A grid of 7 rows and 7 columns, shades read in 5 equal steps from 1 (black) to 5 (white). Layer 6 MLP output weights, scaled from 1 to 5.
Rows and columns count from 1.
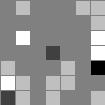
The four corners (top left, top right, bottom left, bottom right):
3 4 2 4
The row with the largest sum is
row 6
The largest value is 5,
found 4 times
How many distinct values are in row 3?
2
